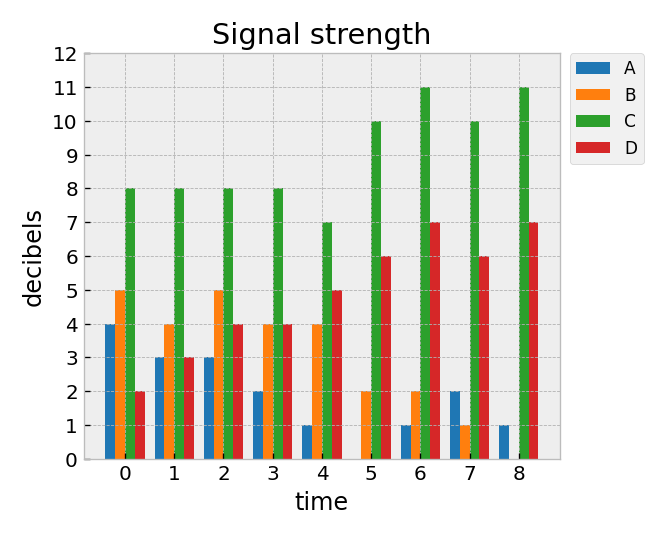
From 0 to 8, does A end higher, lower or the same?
lower
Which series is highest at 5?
C
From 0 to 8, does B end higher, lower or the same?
lower
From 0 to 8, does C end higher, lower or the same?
higher
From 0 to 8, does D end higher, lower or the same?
higher
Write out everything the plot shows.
Title: Signal strength
x-axis: time, ticks 0 1 2 3 4 5 6 7 8
y-axis: decibels, ticks 0 1 2 3 4 5 6 7 8 9 10 11 12
Legend: A, B, C, D
Values:
A: 4 3 3 2 1 0 1 2 1
B: 5 4 5 4 4 2 2 1 0
C: 8 8 8 8 7 10 11 10 11
D: 2 3 4 4 5 6 7 6 7
